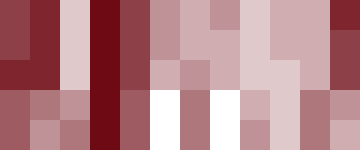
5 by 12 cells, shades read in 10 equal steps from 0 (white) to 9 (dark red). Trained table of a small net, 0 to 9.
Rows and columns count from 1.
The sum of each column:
34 33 15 45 33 11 20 10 13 12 19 29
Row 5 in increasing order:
0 0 2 3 4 4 5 5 5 6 6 9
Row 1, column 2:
8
